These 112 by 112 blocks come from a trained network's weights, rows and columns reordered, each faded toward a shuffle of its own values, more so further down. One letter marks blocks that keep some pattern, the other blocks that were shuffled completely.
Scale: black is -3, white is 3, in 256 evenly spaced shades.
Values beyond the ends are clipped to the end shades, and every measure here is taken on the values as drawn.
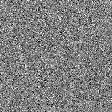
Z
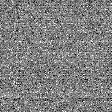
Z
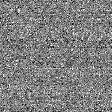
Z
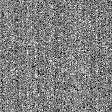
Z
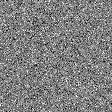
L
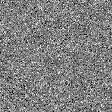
L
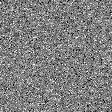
L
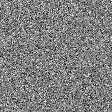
L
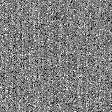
Z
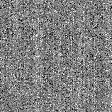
Z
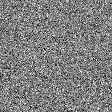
L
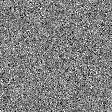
L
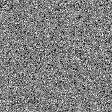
Z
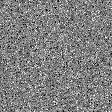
L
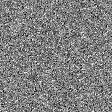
L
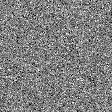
L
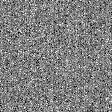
Z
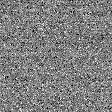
Z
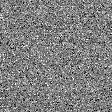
Z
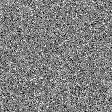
L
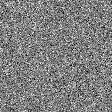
L
